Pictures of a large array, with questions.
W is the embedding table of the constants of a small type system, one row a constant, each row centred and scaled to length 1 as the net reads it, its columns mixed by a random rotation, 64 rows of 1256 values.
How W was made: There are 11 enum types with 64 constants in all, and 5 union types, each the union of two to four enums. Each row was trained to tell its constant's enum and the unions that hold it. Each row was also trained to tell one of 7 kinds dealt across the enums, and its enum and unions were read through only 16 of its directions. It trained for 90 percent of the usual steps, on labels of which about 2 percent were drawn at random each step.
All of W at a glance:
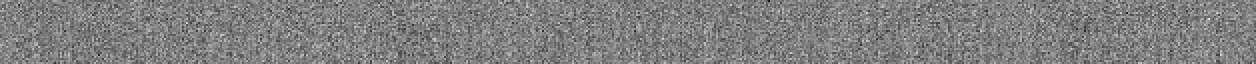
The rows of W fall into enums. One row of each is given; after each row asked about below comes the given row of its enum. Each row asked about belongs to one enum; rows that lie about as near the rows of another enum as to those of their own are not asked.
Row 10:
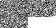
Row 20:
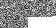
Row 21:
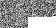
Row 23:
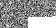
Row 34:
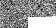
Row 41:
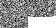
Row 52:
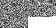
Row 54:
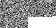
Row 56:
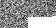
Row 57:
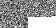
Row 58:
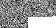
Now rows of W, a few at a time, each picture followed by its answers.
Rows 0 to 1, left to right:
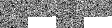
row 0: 41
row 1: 57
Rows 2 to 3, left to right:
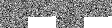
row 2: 34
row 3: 21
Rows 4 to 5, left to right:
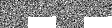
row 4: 41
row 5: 52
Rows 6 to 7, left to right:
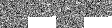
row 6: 41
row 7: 23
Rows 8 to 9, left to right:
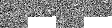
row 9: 21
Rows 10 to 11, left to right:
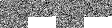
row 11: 21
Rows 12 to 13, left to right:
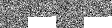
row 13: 34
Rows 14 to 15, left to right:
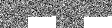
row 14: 56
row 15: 56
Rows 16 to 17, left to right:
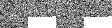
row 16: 41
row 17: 58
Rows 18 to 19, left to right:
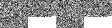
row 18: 34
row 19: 34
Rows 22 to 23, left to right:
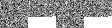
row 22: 23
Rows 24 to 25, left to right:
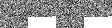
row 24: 56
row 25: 21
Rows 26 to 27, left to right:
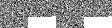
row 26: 10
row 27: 23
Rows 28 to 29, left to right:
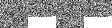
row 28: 56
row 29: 52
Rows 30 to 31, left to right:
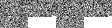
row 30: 10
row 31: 21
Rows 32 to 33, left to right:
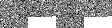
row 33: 57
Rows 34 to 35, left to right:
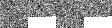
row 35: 57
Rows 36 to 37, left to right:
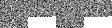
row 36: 23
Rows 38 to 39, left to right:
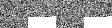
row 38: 41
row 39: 10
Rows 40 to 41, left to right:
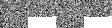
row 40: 23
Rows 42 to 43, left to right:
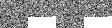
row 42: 58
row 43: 56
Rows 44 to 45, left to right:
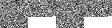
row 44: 58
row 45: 10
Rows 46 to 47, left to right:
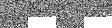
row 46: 58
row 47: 52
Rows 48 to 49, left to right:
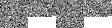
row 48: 10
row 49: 34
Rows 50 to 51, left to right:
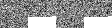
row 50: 52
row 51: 10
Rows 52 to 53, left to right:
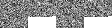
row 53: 21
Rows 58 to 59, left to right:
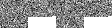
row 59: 23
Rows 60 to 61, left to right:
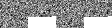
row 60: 56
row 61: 10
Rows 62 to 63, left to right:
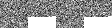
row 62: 56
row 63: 52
